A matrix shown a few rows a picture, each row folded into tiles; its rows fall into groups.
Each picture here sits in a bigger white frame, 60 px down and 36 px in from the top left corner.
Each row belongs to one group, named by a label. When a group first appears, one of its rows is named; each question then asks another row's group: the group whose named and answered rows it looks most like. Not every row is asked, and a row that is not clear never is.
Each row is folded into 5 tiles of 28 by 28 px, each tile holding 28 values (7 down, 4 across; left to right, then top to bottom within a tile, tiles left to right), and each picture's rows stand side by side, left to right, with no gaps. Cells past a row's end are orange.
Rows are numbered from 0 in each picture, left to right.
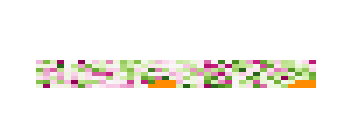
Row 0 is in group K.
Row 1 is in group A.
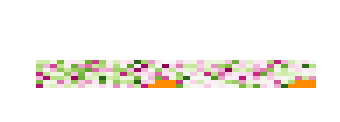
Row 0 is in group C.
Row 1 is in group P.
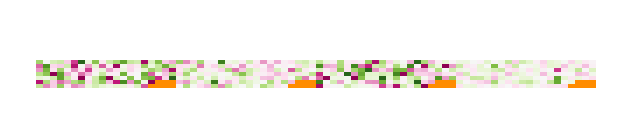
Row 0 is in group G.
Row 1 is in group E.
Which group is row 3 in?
C
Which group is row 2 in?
C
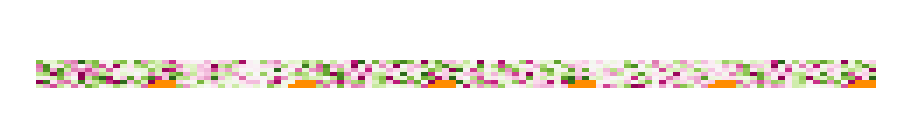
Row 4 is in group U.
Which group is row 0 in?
G
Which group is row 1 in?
P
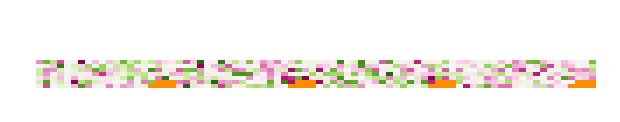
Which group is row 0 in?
K
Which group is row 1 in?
E
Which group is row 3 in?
U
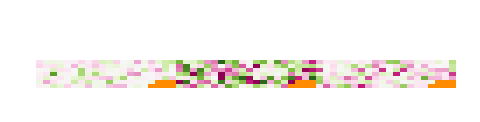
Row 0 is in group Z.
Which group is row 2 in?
U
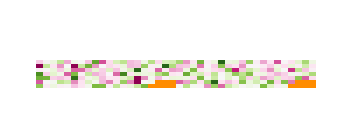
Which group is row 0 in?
P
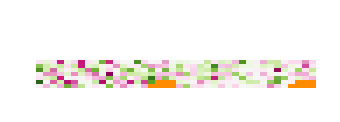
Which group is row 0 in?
K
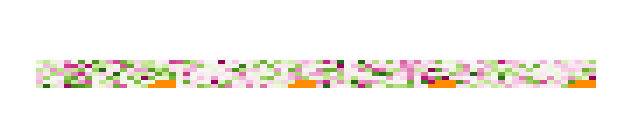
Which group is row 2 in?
E
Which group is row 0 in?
A
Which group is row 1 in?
K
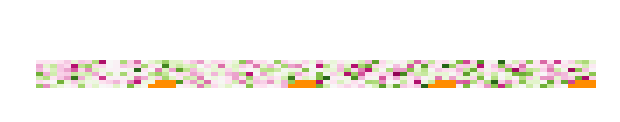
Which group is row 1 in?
K
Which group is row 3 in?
E
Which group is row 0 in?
P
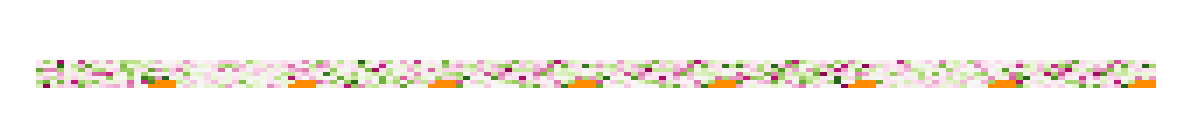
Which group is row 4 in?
P
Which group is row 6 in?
Z
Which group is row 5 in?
C
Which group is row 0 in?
K
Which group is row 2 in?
E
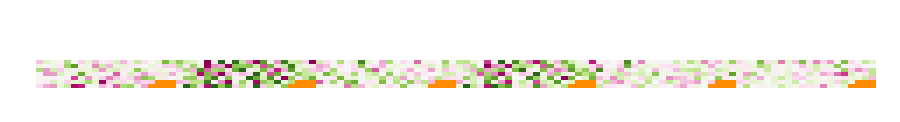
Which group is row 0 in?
U
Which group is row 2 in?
E
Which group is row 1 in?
A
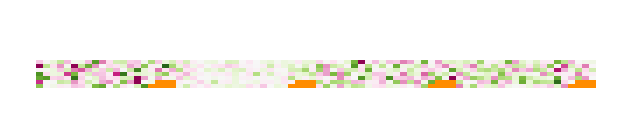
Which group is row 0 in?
P
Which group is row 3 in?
C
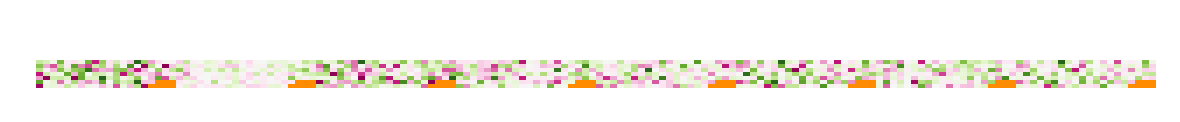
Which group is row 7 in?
E
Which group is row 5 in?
E
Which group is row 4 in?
C
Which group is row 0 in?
C
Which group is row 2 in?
G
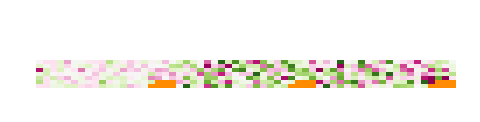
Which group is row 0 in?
U
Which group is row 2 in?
E
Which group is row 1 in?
A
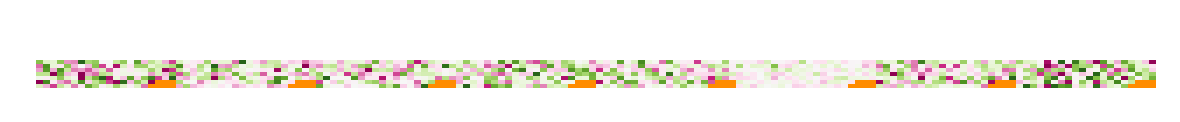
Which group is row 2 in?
P
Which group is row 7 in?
A
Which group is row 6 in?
G
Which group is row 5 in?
C
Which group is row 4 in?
E
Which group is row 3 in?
A
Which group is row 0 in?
G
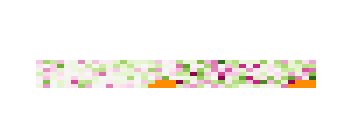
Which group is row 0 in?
K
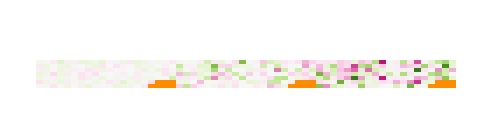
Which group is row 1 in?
C
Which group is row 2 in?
P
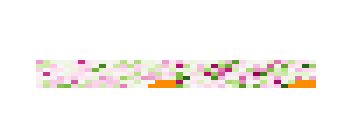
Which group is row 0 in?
K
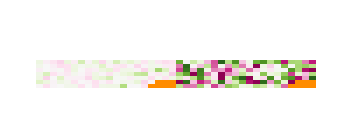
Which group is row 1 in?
G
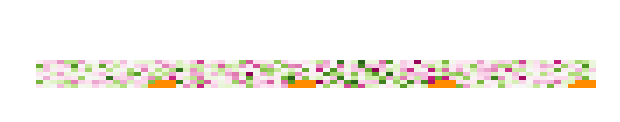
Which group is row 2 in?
E
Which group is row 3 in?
P
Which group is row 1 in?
K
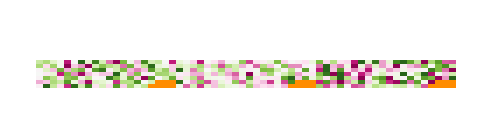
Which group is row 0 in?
A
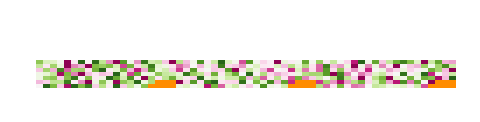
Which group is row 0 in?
A
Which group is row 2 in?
G
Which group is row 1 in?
E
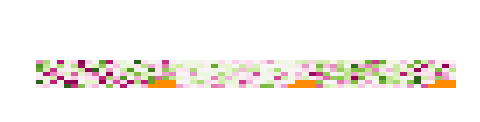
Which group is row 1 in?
U
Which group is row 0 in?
K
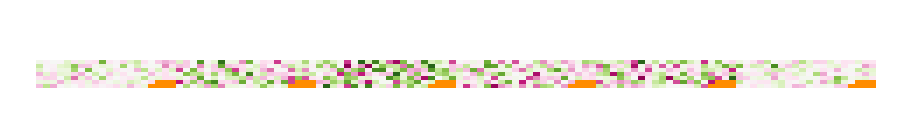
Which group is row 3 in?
U
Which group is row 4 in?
G
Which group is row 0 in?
C
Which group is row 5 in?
C
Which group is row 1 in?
E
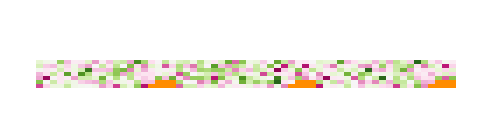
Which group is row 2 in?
C
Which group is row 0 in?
C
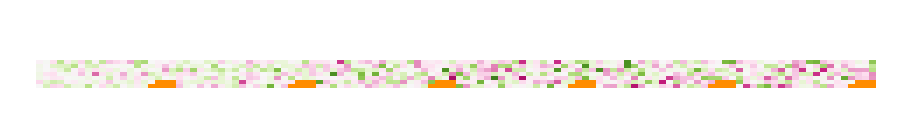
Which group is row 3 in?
P
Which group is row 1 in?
U
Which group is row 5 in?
U
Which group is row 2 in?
Z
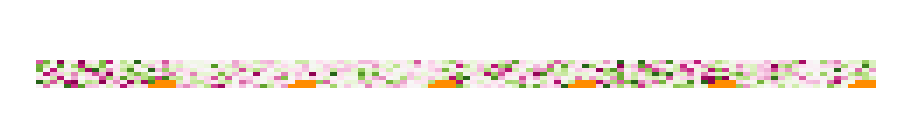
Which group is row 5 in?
P
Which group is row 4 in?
E
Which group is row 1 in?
U
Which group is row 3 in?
P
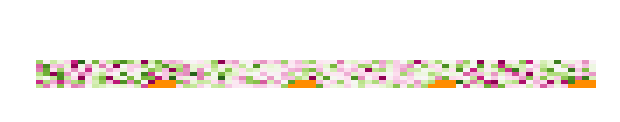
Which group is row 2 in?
P
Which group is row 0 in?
G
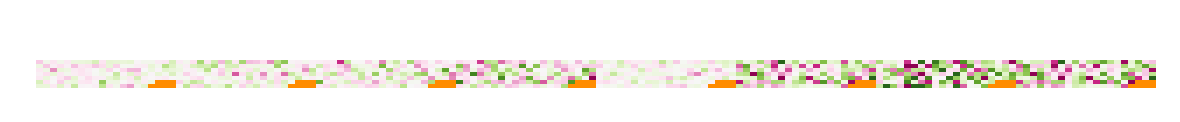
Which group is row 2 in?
Z
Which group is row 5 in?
G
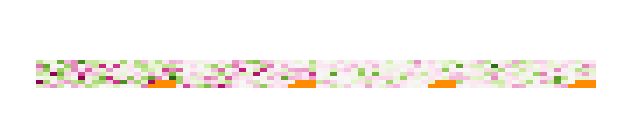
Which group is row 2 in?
Z
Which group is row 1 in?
U
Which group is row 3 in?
C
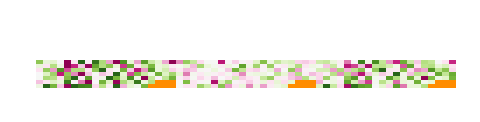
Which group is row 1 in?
K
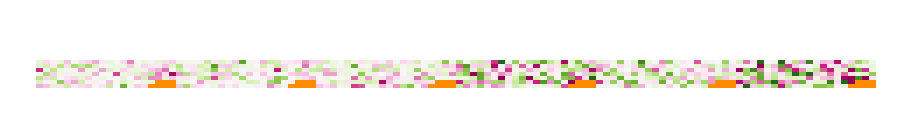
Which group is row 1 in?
C
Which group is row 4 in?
E
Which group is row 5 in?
E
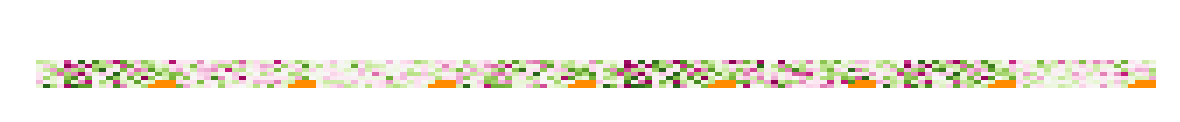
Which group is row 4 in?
A
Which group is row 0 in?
A
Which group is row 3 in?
A
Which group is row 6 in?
A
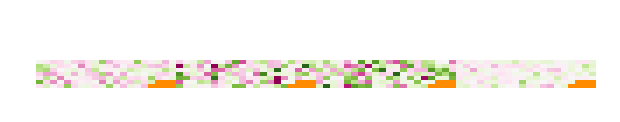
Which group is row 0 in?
K
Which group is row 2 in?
A
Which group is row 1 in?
P
